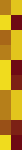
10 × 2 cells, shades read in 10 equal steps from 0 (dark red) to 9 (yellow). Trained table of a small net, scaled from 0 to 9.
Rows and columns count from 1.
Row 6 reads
9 1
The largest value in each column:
9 8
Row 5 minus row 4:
4 -8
